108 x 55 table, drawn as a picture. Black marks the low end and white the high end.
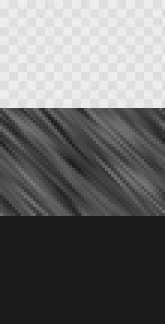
The table splits into 3 rows of 1 panel. Panel 1,1: very high, checkered, faint in contrast. Panel 2,1: low, slanting down to the right. Panel 3,1: very low, flat.
